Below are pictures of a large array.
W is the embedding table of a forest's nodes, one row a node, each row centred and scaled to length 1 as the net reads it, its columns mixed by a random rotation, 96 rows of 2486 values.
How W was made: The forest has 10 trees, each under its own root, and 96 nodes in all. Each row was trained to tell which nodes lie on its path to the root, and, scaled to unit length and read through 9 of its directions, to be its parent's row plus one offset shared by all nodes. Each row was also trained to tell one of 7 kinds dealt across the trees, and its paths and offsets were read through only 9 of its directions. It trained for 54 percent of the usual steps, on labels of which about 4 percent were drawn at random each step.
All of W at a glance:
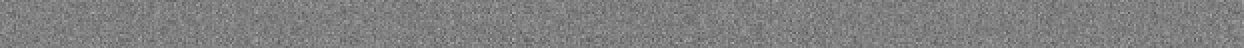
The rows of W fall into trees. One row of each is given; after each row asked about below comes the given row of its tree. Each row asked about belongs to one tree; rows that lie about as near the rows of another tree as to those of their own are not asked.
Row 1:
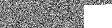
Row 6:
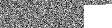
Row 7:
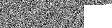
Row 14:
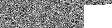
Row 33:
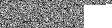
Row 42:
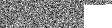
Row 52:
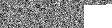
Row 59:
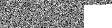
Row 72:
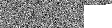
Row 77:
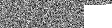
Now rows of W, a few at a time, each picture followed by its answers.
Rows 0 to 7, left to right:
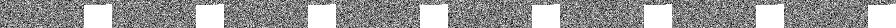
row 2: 42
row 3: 77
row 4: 72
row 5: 52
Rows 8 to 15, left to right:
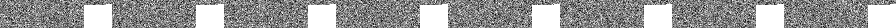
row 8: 14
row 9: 6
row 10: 14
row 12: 7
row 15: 52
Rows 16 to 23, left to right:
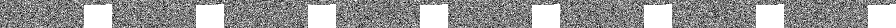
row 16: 33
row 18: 42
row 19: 72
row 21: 52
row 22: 72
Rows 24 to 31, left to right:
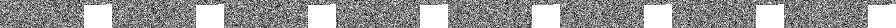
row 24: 1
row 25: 52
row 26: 52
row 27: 77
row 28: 33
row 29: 72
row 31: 6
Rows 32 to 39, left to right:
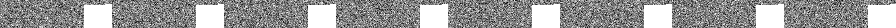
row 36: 33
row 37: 72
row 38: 42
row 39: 1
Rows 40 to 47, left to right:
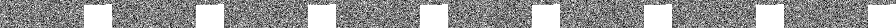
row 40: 14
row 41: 6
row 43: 33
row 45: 72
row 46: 42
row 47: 77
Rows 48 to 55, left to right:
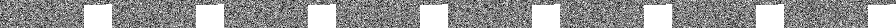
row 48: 52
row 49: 33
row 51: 77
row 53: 33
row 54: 72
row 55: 59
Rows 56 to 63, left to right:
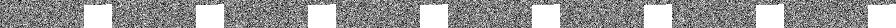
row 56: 42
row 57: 1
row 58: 72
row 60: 33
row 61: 33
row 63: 1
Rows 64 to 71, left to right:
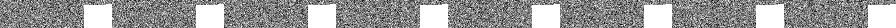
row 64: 1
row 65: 1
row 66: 52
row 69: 6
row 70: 77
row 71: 59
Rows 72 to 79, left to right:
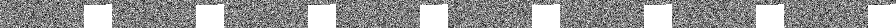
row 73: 33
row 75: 42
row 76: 42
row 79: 52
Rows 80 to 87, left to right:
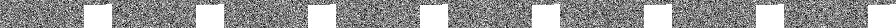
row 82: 52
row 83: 52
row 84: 6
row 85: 72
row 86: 72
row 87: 33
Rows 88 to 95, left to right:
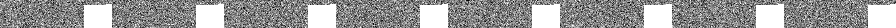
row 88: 72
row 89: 77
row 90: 1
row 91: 52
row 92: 77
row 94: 33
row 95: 77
